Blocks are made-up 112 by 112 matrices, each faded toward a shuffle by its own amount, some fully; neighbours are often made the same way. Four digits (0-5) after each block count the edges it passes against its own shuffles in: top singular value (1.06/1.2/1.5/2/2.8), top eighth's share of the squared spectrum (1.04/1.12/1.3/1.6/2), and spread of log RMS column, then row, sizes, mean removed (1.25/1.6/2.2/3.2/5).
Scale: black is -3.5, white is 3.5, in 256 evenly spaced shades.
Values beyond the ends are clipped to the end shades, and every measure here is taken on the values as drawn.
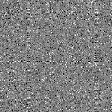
4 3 2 2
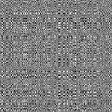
5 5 4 4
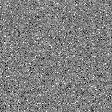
3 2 0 0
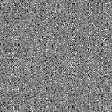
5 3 2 2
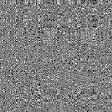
5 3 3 2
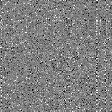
4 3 2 2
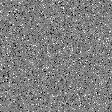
3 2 0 0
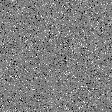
2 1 0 0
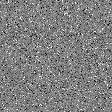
2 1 0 0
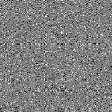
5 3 2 2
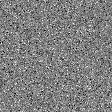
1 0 0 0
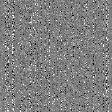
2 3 4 0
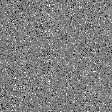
1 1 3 0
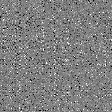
4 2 1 1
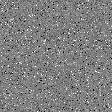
3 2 1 1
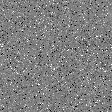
2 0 0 0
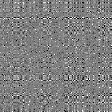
5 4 3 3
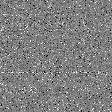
3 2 0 1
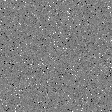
0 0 0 0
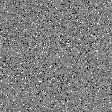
3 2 0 1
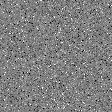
0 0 0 0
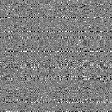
5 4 2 4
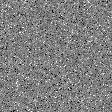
1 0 0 0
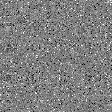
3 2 1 1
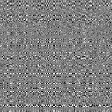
5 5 3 4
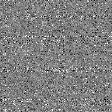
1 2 2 3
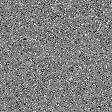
0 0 0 0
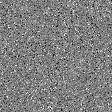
0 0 0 0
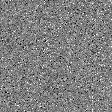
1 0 1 0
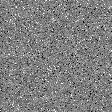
0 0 0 0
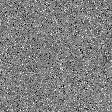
0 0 0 0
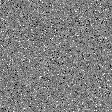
0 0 0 0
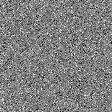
0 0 1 0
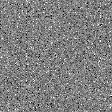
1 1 2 0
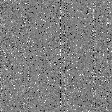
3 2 2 0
